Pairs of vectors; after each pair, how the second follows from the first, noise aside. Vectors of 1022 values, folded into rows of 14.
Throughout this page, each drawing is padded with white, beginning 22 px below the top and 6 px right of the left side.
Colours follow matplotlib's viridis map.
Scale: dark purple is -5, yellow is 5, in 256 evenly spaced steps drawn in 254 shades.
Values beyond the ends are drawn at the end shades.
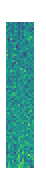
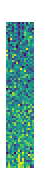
scaled up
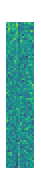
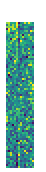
scaled up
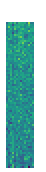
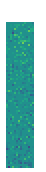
partly zeroed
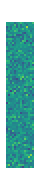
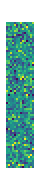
scaled up
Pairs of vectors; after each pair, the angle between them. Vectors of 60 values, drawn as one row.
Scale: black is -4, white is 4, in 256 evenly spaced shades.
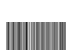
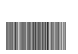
partly opposed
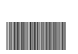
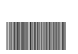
nearly parallel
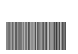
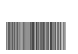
partly opposed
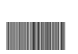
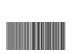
nearly parallel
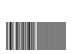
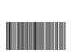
orthogonal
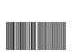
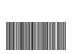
partly aligned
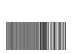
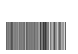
nearly parallel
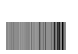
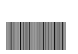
partly aligned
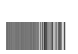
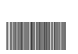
orthogonal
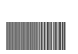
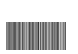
partly opposed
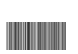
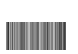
partly opposed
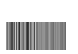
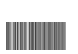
nearly opposite
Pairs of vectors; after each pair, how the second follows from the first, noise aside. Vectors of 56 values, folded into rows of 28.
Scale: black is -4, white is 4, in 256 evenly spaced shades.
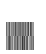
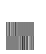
partly zeroed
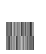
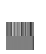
partly zeroed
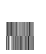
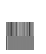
partly zeroed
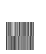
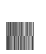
shuffled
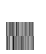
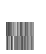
sign-scrambled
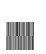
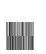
shuffled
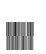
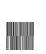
shuffled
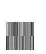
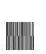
sign-scrambled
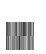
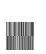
shuffled
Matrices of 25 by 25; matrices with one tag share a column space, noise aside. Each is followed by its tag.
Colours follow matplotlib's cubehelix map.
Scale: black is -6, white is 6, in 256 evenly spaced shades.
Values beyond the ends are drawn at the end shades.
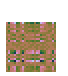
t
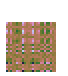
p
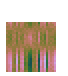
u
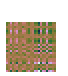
p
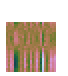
u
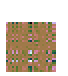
t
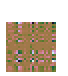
t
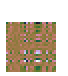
t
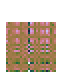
p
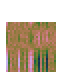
u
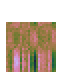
u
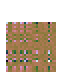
t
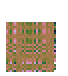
p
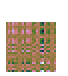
p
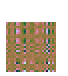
p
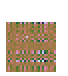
t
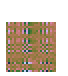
p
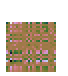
t
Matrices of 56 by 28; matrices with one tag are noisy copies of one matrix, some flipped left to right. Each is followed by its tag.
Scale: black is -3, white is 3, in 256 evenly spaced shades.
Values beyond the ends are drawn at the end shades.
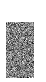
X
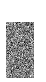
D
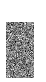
D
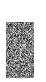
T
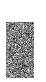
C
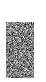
X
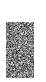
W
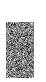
X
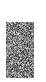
W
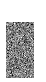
D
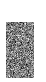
D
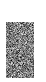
W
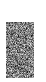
C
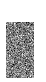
D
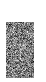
T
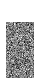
D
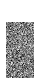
W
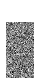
C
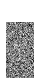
T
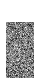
T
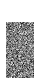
W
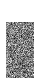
C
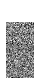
X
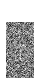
T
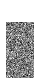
D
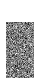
C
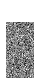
D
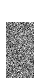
W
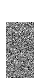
X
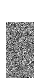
X
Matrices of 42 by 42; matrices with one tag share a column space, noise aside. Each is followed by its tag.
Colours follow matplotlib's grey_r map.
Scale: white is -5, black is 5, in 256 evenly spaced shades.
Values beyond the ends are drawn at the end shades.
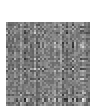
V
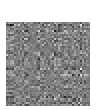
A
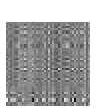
V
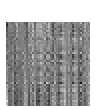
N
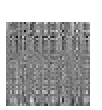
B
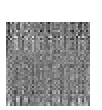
B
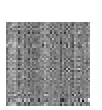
V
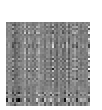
V
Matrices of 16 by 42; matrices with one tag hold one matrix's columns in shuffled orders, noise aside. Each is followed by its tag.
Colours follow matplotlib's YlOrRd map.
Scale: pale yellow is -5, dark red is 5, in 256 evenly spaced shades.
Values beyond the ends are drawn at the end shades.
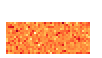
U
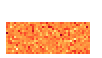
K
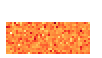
U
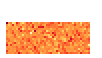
U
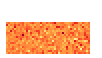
K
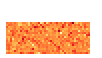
U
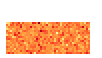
U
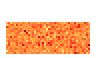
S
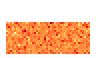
U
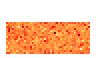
K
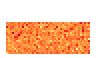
K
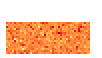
K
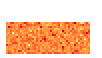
U
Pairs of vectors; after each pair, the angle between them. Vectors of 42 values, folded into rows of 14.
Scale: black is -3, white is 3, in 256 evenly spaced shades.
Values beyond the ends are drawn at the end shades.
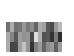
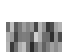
nearly parallel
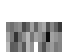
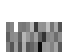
orthogonal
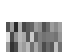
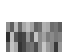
nearly opposite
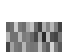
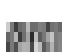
orthogonal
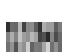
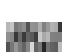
partly opposed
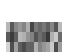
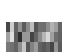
partly opposed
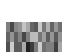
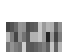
partly aligned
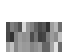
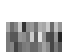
partly opposed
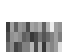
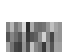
partly aligned
